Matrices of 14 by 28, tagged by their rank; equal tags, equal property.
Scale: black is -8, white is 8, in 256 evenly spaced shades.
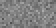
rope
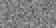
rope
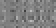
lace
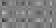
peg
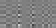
peg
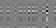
peg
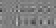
lace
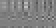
lace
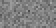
rope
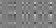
peg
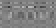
lace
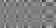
peg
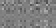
lace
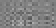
lace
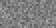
rope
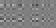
peg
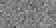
rope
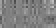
lace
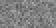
rope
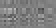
lace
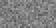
rope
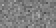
rope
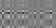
peg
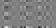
peg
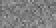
rope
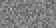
rope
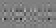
lace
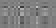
peg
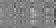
lace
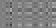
peg
